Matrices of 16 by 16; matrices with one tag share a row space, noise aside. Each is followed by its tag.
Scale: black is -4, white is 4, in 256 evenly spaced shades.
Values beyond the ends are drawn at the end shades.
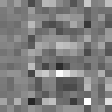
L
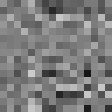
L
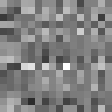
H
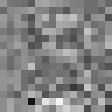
L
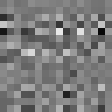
H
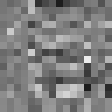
L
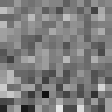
H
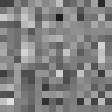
H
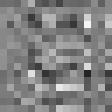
L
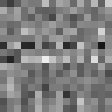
H
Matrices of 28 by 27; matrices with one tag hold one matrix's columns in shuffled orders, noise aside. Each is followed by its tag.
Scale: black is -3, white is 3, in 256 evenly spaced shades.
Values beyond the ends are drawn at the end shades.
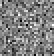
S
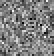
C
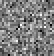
S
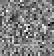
C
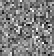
C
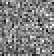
S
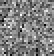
S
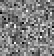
C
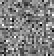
S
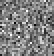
C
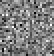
S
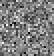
C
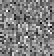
C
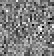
C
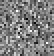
C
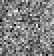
S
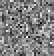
C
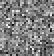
S
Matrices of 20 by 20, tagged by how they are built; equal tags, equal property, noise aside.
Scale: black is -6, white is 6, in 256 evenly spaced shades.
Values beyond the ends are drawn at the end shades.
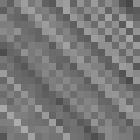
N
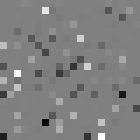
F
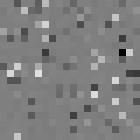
F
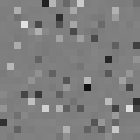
F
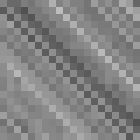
N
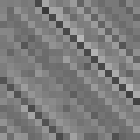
N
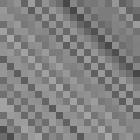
N
